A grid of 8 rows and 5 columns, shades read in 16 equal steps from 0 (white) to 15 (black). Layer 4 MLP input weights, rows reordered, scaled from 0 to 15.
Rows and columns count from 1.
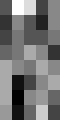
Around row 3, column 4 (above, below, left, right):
13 7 10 8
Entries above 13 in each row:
0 0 0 0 0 1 1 1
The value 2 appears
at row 1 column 3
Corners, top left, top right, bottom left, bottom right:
10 7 6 11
